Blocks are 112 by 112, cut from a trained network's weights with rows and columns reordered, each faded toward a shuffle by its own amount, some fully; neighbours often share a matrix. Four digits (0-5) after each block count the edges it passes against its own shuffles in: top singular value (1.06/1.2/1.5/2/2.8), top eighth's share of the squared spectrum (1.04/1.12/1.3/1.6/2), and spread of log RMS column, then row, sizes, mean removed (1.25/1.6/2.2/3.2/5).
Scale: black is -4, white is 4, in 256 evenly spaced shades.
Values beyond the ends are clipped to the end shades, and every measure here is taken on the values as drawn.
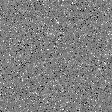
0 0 0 0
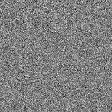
3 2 0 1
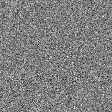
2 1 0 0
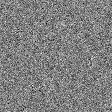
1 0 0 0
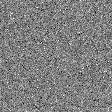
0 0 0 0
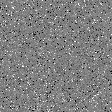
0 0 0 0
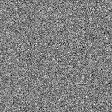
3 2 0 1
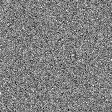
0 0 0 0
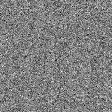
3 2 0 1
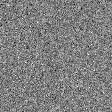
0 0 0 0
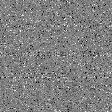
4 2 0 2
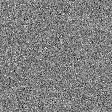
0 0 0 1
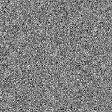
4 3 0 2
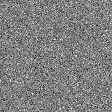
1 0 0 0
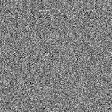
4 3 1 2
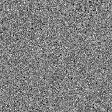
3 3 0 1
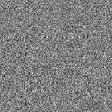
4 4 2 3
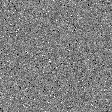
1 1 0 0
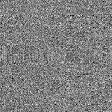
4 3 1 2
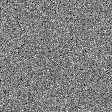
1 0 0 0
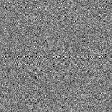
4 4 2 2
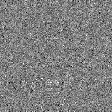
3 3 1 1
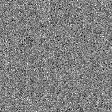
2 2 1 1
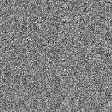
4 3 1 2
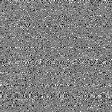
4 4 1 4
